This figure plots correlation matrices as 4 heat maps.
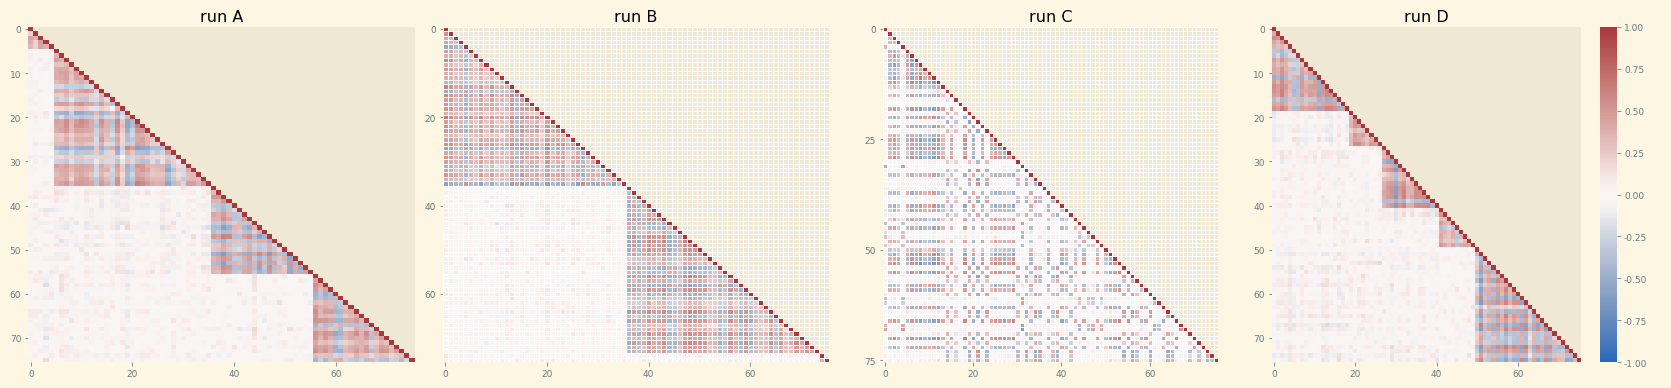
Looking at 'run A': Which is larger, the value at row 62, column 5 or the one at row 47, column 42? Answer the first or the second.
the second
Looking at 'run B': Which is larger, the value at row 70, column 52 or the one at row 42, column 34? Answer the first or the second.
the first
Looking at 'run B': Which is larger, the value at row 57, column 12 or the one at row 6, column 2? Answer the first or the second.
the second
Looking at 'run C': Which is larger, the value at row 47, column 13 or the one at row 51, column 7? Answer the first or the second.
the second
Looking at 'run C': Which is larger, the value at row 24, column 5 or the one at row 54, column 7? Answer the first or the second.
the second
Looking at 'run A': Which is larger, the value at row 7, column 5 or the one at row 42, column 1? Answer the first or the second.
the first
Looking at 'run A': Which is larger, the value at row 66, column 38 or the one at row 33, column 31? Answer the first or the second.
the second
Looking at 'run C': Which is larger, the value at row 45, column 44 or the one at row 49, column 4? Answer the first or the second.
the second
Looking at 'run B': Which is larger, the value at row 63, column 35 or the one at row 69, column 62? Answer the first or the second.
the second
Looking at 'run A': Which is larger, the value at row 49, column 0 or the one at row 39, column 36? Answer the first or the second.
the second
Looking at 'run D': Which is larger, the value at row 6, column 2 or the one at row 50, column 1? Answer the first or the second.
the second
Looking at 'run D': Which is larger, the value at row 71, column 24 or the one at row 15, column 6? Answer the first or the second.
the first
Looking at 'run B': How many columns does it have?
76
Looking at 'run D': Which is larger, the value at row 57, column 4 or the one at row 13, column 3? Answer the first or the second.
the second
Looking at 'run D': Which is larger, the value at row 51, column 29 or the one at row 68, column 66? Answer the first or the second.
the second
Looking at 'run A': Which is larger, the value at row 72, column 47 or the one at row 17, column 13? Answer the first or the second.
the first
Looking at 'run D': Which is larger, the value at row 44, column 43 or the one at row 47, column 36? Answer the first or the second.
the first
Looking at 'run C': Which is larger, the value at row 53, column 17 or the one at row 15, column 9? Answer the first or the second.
the first
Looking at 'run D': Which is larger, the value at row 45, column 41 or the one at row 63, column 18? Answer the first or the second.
the second
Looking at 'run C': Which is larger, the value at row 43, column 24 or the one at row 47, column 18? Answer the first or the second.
the first
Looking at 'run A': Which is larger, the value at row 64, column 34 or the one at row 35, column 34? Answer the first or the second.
the second
